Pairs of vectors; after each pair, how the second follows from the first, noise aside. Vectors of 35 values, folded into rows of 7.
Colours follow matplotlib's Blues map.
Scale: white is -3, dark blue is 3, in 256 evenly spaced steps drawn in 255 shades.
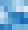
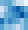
wrapped around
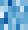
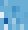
partly zeroed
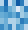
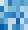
wrapped around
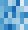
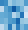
wrapped around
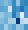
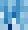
wrapped around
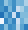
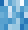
wrapped around
